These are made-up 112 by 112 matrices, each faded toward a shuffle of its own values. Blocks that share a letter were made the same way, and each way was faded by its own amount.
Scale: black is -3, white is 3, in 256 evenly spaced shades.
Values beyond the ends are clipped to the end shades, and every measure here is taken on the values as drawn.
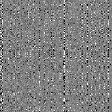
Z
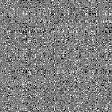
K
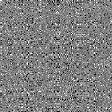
K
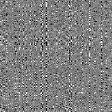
Z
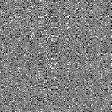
K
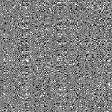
K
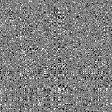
K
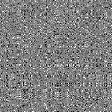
K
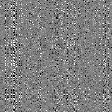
Z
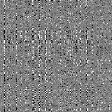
Z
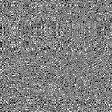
K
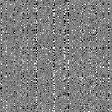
Z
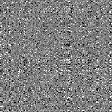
K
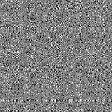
K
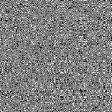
K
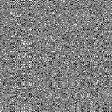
K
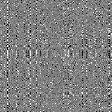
Z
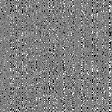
Z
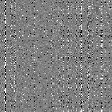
Z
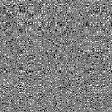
K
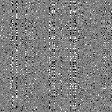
Z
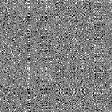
K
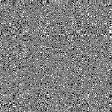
K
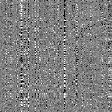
Z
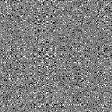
K
